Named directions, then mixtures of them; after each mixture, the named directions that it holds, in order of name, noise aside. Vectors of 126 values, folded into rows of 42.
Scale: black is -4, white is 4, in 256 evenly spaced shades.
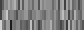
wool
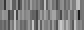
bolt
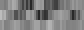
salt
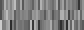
bolt, wool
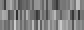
bolt, salt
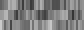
salt, wool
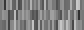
bolt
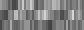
salt, wool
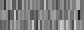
bolt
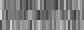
salt, wool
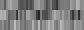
bolt, salt
